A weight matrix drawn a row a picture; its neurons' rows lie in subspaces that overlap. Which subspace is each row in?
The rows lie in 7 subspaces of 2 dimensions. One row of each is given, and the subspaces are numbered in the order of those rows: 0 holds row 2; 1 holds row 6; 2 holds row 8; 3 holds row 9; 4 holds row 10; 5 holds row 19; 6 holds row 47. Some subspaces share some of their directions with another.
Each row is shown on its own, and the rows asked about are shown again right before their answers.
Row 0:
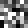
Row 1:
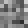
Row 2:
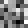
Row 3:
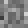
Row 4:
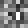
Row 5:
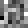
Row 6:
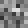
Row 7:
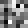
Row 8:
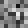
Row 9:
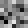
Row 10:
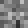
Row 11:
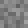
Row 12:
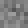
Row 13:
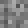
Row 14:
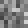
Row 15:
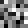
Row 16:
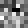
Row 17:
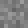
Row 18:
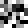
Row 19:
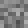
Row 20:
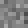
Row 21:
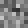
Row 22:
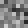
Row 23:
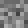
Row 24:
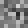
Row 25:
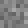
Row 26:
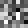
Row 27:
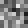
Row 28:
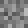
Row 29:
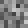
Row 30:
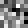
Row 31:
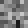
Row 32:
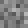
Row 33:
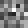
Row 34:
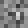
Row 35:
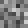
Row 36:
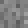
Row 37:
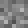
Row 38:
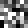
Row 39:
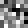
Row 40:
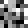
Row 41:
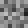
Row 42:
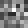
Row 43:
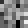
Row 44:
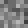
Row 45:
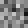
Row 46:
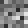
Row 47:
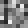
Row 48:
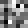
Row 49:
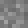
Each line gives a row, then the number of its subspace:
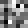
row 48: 6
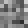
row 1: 0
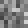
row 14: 2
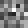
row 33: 0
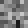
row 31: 4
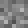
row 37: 3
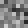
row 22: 3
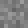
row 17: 4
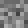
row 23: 5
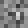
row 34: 2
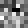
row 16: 1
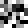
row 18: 3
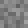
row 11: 5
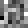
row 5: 6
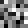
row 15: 1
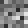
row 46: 1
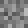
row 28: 5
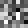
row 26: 2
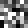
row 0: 4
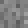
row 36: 4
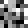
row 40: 0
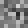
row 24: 2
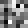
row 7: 6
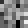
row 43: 4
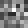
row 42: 0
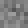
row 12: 0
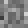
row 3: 6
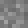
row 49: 3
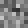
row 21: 1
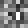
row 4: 2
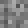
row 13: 6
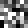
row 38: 4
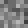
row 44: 0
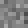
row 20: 1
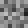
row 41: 5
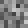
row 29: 6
